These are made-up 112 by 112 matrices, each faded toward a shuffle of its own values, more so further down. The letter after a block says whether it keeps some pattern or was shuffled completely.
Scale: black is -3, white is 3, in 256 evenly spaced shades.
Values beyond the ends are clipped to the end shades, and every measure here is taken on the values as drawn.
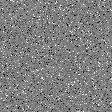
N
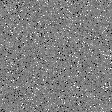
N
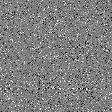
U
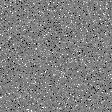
N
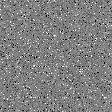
U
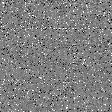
U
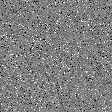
N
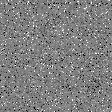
U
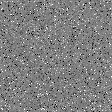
N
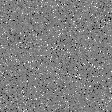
N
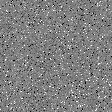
N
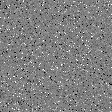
N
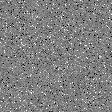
N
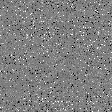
U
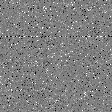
U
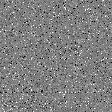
U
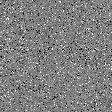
U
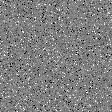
N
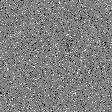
N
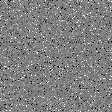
U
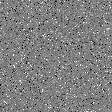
N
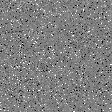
U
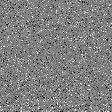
U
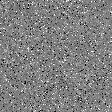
N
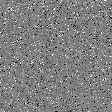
N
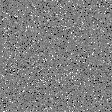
U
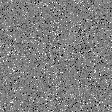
U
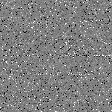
U
